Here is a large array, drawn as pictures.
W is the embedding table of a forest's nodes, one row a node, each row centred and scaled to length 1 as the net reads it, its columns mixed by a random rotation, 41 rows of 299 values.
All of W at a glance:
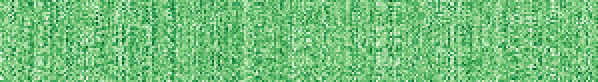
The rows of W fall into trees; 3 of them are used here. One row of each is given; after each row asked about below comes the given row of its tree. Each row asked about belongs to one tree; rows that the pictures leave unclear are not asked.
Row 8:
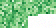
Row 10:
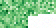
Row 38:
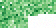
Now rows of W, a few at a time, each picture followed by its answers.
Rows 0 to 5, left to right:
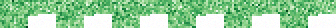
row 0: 10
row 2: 38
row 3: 10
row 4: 38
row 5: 10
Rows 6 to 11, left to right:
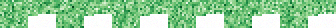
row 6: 8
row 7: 10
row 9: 8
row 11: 8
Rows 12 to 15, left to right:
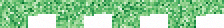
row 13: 38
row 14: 38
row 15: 8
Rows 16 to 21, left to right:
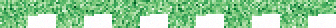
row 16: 38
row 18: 10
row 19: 38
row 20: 38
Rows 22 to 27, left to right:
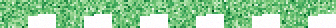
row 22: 38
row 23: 8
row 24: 10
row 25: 10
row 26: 38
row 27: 10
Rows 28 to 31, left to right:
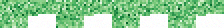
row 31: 38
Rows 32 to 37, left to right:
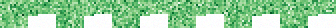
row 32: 38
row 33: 8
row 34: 10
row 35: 38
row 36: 8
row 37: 10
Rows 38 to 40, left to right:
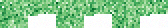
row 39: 38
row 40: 8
